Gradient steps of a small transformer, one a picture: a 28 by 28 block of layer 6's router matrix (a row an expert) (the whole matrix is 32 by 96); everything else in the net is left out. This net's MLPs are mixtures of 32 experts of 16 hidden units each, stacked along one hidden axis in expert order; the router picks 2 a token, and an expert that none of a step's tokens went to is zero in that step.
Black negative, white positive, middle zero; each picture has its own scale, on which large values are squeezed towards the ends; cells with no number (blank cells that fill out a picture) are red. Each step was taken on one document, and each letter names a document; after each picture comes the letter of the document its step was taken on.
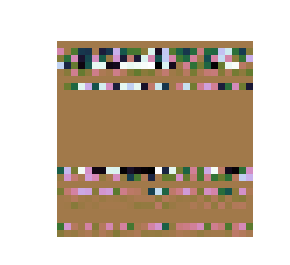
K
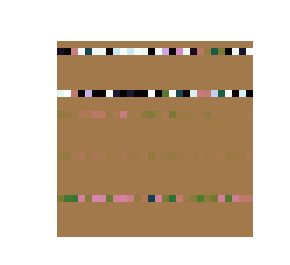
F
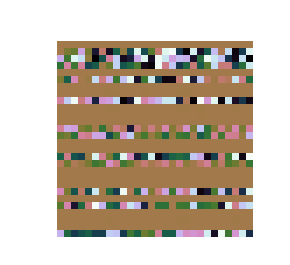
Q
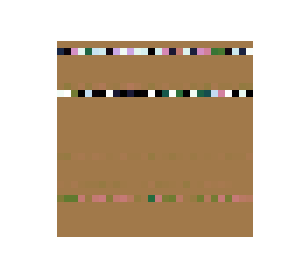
F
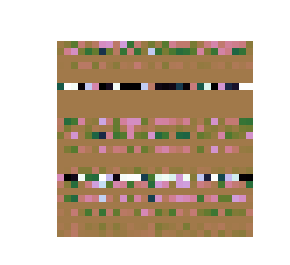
K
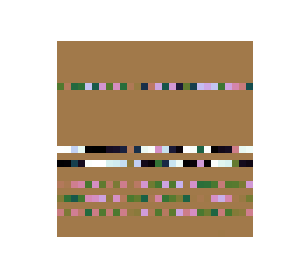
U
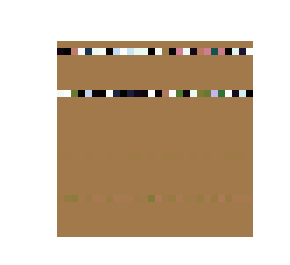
F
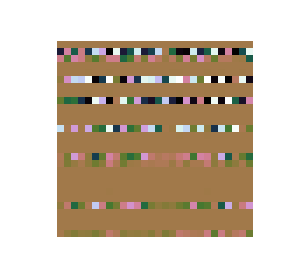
Q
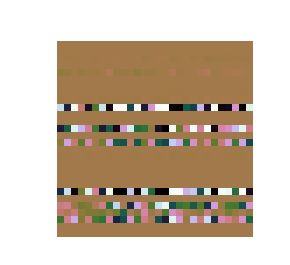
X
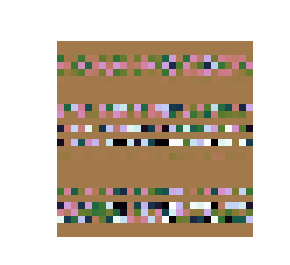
X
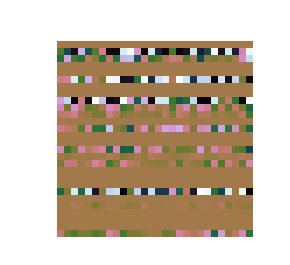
Q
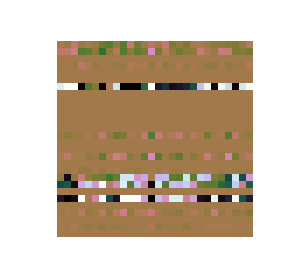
K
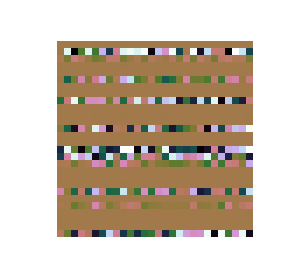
Q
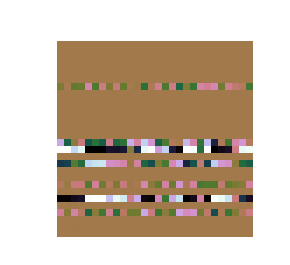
U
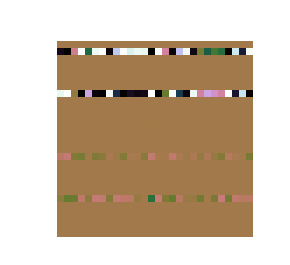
F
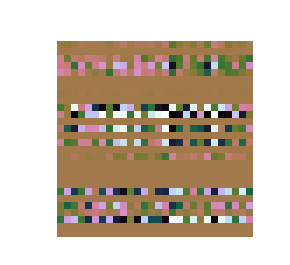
X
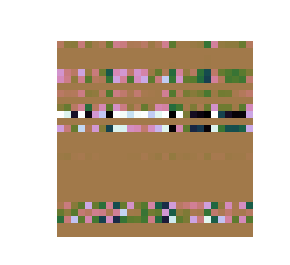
X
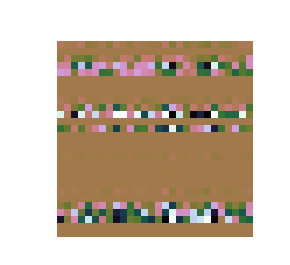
X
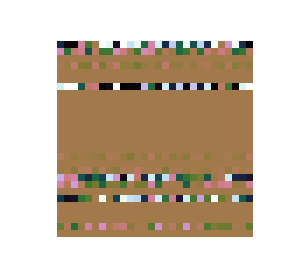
K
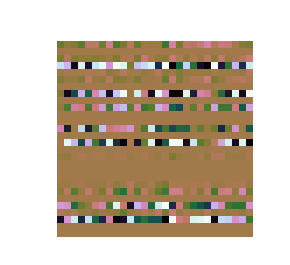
X
